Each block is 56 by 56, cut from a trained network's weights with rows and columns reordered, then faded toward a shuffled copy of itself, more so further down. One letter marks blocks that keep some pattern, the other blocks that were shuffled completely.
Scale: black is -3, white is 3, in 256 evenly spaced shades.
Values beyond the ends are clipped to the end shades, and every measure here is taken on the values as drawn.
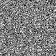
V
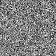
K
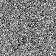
V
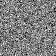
K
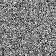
K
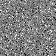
K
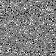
V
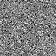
V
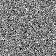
K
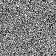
K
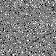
V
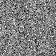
K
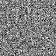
V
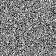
K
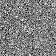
K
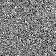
K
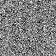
V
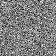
K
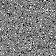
K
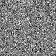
V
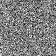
K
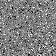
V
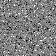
K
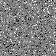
K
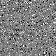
V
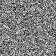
V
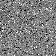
K
